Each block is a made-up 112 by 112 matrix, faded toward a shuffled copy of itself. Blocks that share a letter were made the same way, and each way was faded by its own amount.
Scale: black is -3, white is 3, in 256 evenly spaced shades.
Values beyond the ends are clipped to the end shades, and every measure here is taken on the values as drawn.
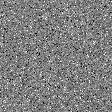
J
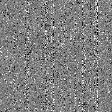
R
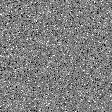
J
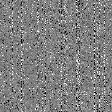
R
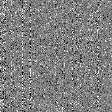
R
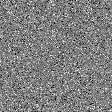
J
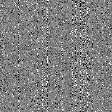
R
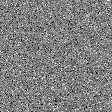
J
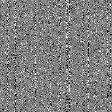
R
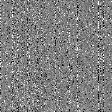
R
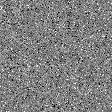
J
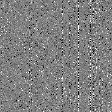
R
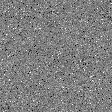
J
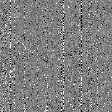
R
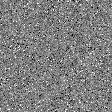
J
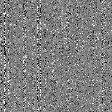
R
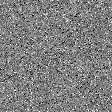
J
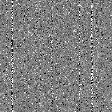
R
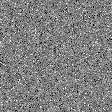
J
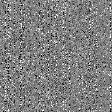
R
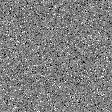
J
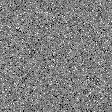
J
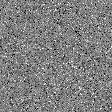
J
